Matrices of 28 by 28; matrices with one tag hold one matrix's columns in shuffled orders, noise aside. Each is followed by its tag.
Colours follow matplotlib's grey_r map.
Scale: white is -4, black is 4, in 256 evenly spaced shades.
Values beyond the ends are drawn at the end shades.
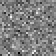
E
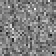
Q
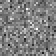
Q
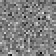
E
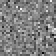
Q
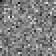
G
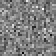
Q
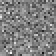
E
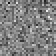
G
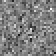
Q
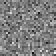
E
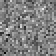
Q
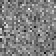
Q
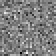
E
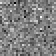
G
